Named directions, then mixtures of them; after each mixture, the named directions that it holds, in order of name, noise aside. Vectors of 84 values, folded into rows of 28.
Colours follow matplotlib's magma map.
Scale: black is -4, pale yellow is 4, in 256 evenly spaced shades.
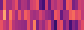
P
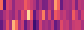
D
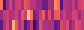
D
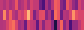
D, P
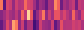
D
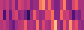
D, P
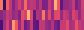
D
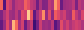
D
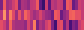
P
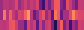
D, P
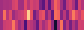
D, P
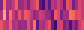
P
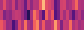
D, P
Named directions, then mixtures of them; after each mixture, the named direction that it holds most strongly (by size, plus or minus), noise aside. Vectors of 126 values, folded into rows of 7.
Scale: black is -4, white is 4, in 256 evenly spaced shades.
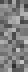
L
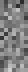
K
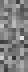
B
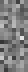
B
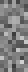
L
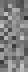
K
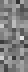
B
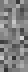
B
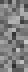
L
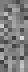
B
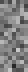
L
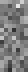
K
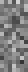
L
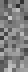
K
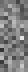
B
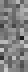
B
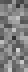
L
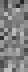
K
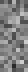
L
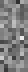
B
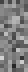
L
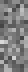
B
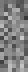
K
